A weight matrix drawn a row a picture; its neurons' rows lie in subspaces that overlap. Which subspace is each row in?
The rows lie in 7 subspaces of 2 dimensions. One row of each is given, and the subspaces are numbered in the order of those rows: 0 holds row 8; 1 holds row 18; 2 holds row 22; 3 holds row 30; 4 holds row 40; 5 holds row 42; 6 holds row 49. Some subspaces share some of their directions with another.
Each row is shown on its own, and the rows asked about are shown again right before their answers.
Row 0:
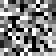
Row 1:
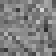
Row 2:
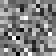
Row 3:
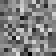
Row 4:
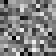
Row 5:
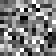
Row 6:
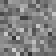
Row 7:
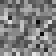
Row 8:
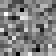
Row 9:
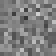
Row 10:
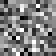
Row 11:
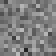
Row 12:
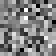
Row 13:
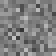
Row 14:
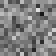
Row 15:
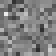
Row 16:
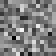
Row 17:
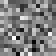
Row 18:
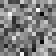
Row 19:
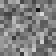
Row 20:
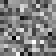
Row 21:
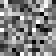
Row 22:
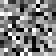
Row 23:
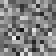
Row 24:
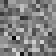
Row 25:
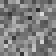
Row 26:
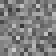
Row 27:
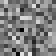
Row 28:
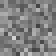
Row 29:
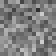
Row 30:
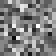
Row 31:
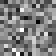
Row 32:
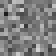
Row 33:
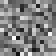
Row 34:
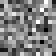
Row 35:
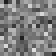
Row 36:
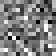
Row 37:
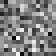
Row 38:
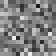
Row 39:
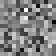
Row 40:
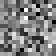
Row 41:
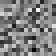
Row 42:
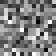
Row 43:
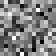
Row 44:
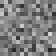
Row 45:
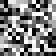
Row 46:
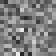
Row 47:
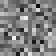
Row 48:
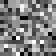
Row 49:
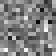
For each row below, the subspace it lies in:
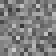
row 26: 0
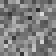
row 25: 1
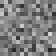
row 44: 0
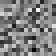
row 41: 2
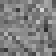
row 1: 6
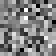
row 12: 4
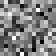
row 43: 1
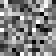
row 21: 6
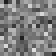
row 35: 3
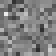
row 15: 0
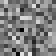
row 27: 5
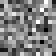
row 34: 6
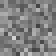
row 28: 5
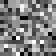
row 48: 2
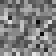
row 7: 5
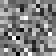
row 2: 6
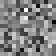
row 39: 4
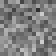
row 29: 1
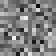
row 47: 4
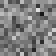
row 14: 1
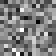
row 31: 5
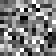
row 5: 4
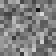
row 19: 1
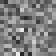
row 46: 5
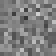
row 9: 4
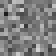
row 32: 0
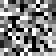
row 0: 2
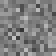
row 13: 6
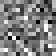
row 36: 6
